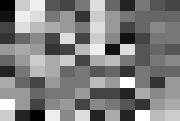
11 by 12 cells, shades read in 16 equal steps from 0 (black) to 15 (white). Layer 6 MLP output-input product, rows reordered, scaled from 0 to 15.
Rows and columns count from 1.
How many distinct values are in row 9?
7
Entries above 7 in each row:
3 5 7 4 6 7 2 6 6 7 8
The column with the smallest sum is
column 9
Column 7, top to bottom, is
13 12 13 12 14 10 5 11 4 8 2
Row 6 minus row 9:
-3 0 6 3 5 -5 6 7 5 -5 -1 -1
